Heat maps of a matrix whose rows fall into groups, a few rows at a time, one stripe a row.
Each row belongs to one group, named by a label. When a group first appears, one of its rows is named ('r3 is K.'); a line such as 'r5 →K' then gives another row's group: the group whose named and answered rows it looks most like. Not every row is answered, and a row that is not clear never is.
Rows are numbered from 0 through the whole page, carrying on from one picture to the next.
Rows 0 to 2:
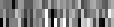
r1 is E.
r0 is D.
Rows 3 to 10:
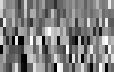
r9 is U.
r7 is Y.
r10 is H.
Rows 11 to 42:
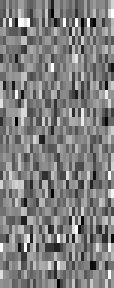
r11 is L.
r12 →L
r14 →U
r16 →U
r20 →D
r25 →L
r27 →H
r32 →L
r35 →U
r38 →E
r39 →U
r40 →H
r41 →E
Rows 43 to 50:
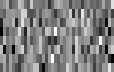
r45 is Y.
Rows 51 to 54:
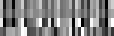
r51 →D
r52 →D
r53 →D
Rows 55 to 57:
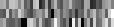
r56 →L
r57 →U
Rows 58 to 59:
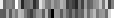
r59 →L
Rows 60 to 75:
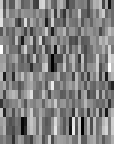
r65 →E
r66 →E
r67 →E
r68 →D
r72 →D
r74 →U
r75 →D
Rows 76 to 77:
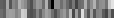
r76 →L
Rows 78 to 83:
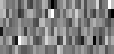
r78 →E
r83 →H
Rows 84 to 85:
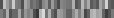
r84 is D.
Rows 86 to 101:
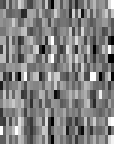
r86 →L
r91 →Y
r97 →Y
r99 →L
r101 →L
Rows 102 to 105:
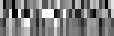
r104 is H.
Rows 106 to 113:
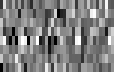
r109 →D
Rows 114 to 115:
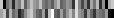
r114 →D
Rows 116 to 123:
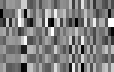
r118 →L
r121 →U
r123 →U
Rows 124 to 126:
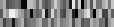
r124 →U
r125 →Y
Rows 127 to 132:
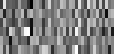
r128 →D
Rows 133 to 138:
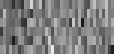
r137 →D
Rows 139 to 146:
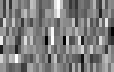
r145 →Y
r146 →U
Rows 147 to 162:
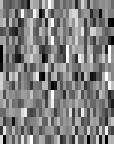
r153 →Y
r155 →Y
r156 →E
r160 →D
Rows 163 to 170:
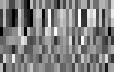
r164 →D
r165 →D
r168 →D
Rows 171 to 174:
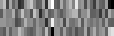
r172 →Y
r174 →L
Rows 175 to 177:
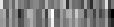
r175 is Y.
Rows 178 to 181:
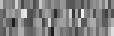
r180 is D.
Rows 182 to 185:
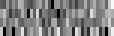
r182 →L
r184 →Y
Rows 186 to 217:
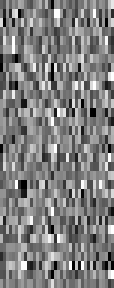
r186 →L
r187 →H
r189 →H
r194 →L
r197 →U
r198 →H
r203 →Y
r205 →L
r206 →H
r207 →U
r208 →H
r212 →H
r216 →L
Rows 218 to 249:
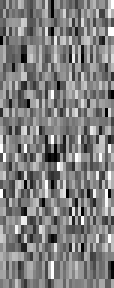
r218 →L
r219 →E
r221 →L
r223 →U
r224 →U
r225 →D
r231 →H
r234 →E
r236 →H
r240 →Y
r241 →U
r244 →E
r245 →U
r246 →Y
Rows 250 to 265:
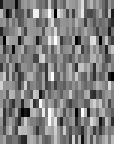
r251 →H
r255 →D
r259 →E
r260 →Y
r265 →U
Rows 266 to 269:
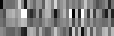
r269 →U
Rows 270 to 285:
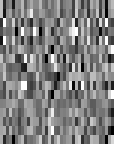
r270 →D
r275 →L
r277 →U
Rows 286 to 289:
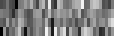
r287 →D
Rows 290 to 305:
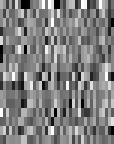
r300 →U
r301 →U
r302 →E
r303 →L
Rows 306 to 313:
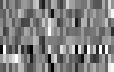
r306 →Y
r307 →L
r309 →H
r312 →Y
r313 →L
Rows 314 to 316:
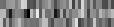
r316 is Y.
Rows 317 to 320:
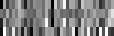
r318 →L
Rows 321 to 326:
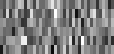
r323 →U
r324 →D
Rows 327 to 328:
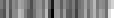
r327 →L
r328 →L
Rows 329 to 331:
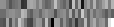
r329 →U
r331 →L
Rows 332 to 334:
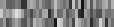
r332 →U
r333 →Y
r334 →H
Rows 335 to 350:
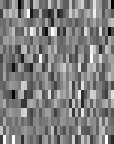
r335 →H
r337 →L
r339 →Y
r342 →D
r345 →D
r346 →U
